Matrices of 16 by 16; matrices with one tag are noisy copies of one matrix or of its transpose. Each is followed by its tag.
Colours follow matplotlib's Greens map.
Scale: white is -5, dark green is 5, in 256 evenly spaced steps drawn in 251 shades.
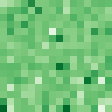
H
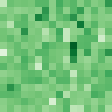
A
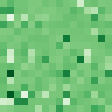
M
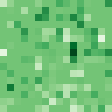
A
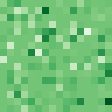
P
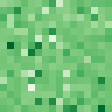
P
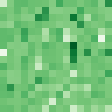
A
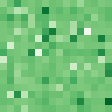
P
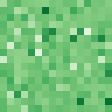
P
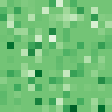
P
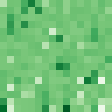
H
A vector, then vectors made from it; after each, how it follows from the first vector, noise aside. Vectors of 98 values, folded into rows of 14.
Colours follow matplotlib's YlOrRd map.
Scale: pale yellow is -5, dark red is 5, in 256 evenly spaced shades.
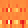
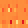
partly zeroed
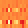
copied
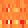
copied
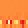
partly zeroed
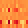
negated
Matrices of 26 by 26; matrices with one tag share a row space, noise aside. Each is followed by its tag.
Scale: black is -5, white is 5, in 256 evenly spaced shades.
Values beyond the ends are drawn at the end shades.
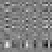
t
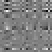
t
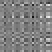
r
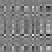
r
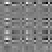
t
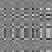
r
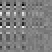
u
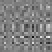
r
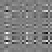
t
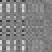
u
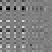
u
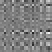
r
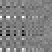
u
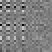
u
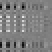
u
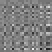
r
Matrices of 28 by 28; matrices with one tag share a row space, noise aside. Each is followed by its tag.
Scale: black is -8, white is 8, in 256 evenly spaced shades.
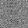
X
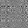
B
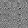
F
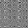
F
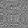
X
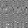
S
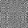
B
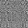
B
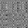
S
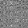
X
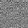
X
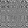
B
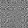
B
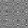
S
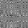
X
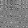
X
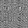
F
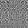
B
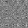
S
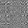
B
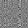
F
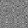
S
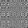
B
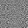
B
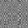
F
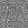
B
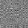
X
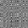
X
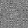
X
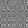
B
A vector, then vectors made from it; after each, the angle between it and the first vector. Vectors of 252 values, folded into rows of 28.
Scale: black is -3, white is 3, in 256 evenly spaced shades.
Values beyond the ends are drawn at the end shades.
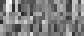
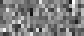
partly aligned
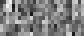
nearly parallel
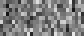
partly opposed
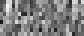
nearly parallel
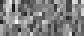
nearly parallel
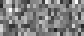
partly aligned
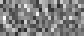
orthogonal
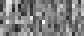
nearly parallel
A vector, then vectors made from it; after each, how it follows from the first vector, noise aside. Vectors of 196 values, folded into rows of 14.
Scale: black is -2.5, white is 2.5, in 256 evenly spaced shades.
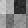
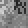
partly zeroed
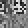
sign-scrambled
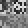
sign-scrambled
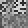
sign-scrambled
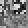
sign-scrambled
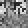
sign-scrambled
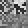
sign-scrambled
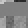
partly zeroed
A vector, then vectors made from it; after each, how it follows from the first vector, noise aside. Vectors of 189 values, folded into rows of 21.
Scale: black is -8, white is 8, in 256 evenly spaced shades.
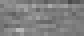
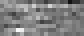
scaled up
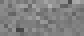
sign-scrambled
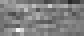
scaled up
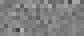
sign-scrambled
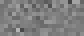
sign-scrambled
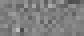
sign-scrambled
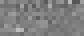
sign-scrambled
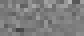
sign-scrambled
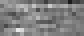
scaled up
